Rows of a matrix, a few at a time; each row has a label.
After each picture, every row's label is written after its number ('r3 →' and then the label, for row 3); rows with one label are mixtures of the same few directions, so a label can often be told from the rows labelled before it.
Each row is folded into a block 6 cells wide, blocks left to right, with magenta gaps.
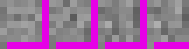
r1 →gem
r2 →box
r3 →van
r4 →van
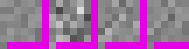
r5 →box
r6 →van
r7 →box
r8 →box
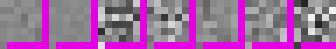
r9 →box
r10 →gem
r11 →gem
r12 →gem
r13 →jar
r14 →box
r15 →gem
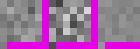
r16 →van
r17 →gem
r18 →gem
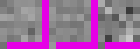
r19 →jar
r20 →gem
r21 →van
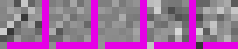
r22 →box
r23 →box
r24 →box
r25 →jar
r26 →gem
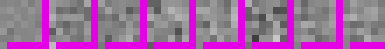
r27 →box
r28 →gem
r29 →van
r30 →jar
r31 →van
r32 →van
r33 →jar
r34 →jar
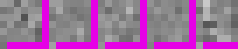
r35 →box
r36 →jar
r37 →van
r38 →van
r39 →jar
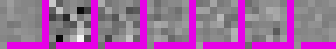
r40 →jar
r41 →van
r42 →van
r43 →jar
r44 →box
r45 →jar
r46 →box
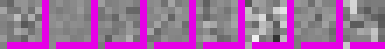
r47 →gem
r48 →van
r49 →van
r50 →box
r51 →jar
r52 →van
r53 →box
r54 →jar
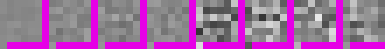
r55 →jar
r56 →box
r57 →gem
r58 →gem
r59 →gem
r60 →gem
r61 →box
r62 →jar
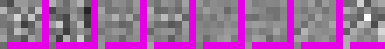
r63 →gem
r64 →van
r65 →gem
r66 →gem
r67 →van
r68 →jar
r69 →box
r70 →box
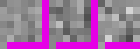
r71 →van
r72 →van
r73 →van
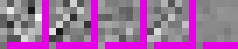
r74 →van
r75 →box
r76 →jar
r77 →box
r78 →jar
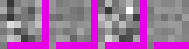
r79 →jar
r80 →jar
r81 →van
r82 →gem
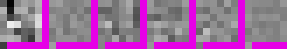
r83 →jar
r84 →gem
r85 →van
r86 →jar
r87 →box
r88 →gem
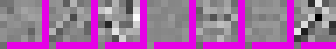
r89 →jar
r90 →box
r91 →van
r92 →box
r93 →gem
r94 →gem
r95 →box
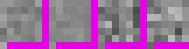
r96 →gem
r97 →jar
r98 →van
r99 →jar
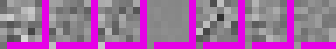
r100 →jar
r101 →gem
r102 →gem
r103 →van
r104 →box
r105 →jar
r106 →box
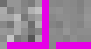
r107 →van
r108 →van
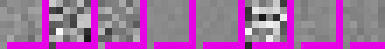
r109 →van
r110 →box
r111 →box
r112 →van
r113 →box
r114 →gem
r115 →jar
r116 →van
